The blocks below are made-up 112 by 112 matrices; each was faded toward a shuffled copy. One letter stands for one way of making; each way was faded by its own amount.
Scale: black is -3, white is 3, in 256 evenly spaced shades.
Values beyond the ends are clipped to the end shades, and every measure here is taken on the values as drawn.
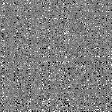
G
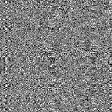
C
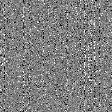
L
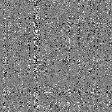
G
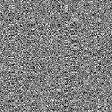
C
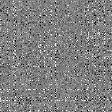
G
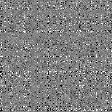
G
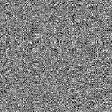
C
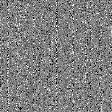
L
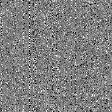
L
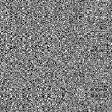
C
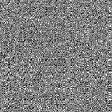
C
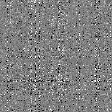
G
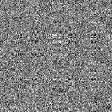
C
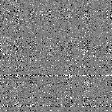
G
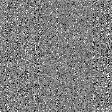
L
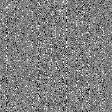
L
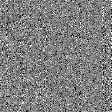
L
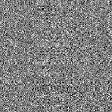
C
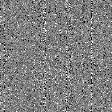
L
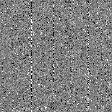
L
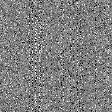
L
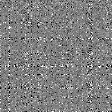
G
